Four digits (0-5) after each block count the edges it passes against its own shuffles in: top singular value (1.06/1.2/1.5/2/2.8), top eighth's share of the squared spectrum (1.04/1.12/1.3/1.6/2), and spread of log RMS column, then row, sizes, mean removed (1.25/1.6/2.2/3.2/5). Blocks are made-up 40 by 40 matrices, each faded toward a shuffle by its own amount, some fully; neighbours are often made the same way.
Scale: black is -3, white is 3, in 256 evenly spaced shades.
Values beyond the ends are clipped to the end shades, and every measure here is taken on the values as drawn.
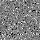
1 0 0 1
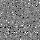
1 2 0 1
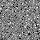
0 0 0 0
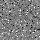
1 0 0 0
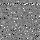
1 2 0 2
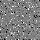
2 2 1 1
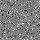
0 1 0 0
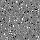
1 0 0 0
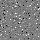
1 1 0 0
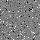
0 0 0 0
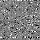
3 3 0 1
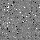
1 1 0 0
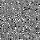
3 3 1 1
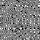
3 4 2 2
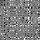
4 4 2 2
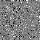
3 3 1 2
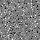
1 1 1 0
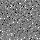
0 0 0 0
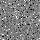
0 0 0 0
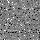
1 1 0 1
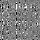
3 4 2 1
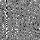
3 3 2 0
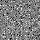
1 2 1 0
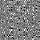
3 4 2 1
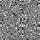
3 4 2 1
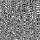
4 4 2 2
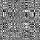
4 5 3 2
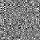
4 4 2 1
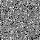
2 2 0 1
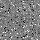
1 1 0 0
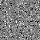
2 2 1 1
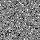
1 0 0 0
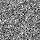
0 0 0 0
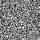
1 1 0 1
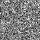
0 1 0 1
